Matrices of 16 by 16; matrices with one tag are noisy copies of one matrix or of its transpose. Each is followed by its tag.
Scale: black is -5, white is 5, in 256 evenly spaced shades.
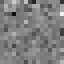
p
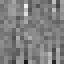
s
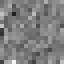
p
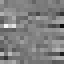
s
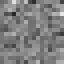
p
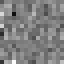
p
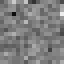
p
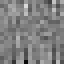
s
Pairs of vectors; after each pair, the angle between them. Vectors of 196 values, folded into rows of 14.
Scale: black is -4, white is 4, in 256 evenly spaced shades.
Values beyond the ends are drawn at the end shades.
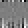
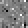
partly opposed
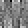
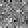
partly aligned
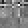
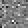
partly aligned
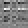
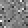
orthogonal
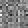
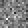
orthogonal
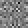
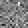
partly opposed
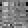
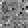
partly opposed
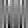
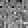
partly opposed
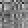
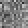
nearly parallel
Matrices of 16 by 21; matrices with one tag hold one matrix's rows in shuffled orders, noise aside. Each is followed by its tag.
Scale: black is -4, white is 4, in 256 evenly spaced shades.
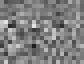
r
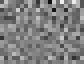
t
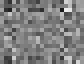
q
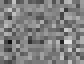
q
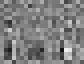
q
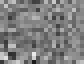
r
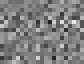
t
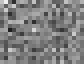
r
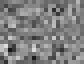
r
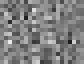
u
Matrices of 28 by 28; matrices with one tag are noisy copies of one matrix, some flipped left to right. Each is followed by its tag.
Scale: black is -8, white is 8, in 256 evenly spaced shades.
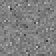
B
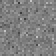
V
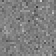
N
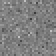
V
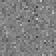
N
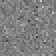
N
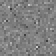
B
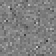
B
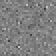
B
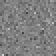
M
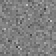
B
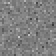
V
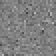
M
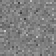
V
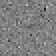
B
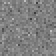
V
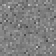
B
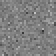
M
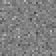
V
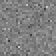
B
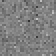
N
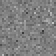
M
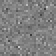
B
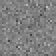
B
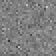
B
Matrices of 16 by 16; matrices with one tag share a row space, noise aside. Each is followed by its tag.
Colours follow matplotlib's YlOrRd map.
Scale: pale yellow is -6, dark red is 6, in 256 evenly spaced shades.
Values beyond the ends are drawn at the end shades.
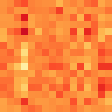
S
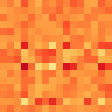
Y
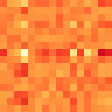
S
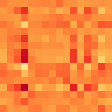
S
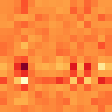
S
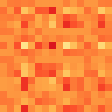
Y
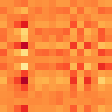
S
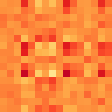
Y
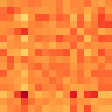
S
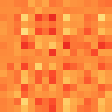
Y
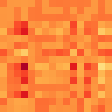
S
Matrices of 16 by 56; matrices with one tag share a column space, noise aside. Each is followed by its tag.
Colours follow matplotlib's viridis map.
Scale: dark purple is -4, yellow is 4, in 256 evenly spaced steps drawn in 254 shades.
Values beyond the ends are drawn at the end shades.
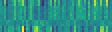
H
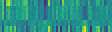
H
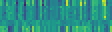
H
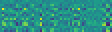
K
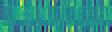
H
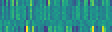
H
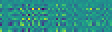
K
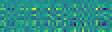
K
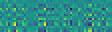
K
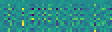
K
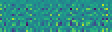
K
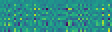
K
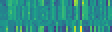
H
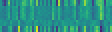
H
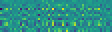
K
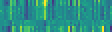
H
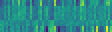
H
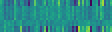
H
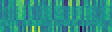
H
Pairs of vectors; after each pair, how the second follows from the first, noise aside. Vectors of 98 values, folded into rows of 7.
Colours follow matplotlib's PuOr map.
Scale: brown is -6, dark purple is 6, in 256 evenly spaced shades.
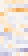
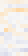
shrunk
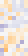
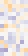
sign-scrambled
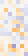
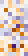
scaled up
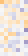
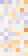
negated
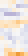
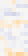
shrunk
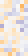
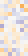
sign-scrambled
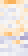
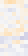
shrunk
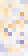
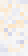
shrunk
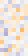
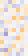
copied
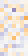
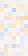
shrunk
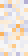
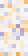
negated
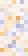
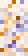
scaled up
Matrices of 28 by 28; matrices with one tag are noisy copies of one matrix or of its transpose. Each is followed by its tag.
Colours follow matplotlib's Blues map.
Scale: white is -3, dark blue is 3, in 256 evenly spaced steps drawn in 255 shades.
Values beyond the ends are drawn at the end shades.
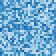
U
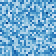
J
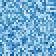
J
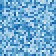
U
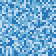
J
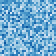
U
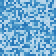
U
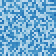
J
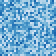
U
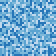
J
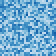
U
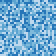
U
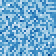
J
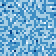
J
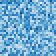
U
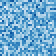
J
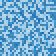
J
